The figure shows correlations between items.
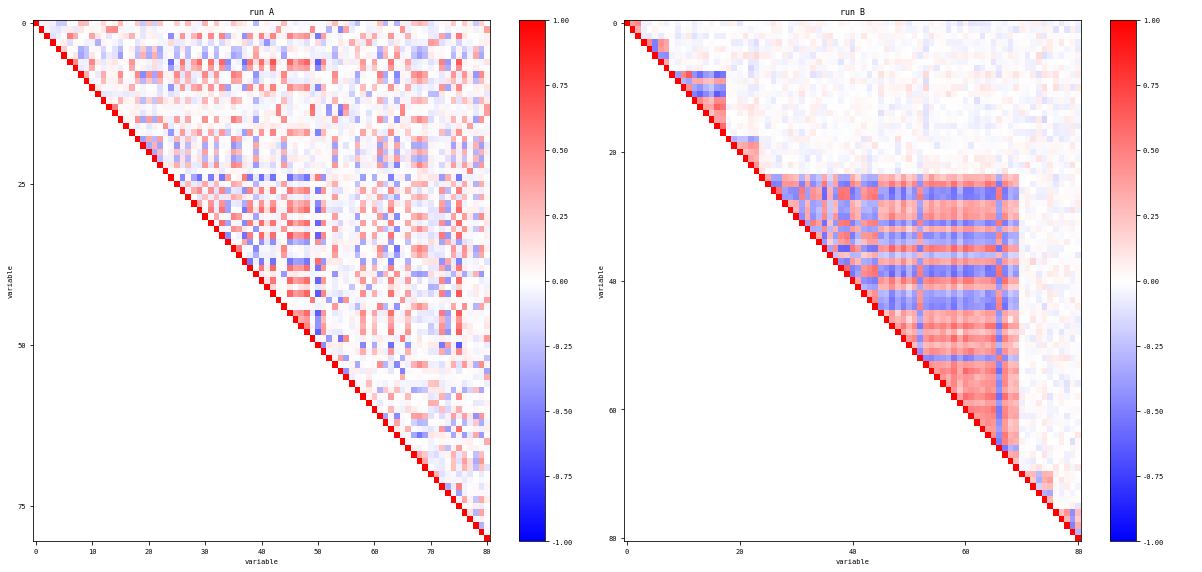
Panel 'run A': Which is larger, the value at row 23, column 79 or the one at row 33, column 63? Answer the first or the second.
the second
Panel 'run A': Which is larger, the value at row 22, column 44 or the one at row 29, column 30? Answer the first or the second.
the first
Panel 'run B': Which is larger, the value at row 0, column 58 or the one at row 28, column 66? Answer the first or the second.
the first
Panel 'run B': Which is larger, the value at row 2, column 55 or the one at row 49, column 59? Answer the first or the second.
the second
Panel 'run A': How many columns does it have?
81
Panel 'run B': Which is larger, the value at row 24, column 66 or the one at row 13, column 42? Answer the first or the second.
the second
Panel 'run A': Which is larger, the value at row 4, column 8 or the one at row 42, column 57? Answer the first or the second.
the second
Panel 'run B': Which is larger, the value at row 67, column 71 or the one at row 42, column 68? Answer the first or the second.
the first
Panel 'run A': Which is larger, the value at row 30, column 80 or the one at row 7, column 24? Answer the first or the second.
the first
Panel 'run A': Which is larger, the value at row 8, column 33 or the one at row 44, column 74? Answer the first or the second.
the second
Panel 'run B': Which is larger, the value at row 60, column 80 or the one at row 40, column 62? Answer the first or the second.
the second
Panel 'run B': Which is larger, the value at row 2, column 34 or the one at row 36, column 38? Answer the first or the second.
the second
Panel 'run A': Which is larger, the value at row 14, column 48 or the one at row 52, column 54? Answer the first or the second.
the second
